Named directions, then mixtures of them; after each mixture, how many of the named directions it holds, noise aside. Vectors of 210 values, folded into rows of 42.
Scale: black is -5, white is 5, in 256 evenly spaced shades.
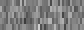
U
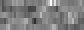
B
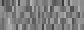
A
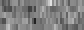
two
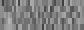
one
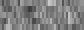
three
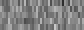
two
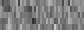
three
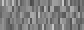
one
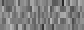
one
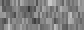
three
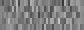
one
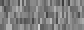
two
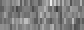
three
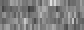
one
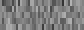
one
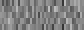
one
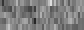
two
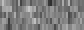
three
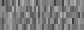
one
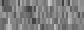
three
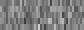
one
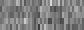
two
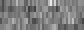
one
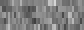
two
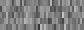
one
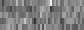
three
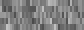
three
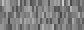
two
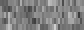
three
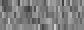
three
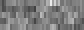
one
